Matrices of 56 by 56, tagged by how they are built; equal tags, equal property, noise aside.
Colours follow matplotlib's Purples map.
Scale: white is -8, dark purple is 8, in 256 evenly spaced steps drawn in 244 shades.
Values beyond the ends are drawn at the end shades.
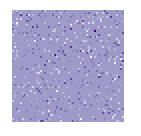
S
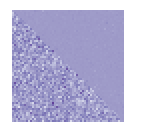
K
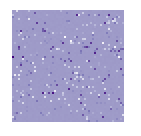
S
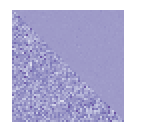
K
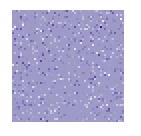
S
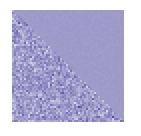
K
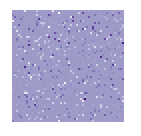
S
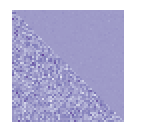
K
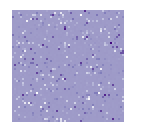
S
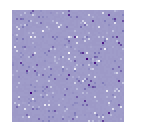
S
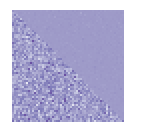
K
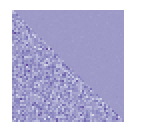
K
